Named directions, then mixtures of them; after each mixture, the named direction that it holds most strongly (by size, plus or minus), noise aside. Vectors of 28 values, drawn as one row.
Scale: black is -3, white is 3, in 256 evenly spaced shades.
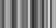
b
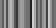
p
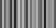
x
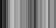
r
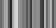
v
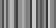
p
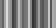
b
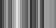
v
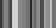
v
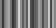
b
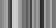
v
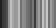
r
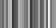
b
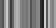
v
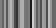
p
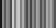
x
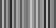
x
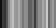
r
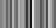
p
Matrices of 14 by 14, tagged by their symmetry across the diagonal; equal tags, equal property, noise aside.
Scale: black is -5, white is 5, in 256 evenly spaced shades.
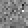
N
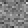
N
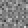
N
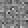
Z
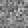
N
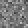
N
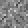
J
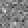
N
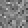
N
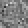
Z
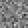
Z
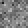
J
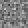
Z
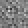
Z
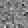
N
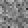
J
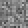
Z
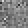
Z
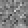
Z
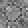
J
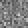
N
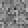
N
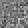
J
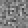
Z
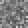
J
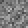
J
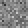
J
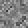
J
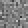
Z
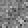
J
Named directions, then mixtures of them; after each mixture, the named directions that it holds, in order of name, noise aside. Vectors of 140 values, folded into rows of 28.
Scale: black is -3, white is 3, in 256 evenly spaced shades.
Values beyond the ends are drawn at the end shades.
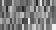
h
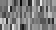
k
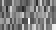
h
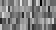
h, k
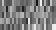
h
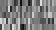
k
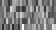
h, k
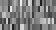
k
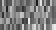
h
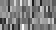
k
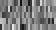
k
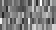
h, k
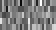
h, k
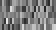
h, k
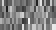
h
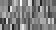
k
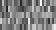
h, k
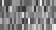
h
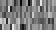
k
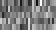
h, k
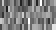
h, k
